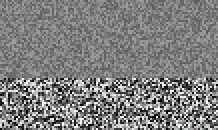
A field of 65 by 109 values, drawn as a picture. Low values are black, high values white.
Stripes: none. Seam: horizontal, 60% of the way down, the top part calmer. Grain: fine. Slope: none. Mirror symmetry: none. Odd rows or columns: none.
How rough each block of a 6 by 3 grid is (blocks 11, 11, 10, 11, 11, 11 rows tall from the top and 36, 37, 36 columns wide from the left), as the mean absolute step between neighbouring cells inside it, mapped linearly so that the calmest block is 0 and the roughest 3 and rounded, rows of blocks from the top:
000
000
000
111
333
333
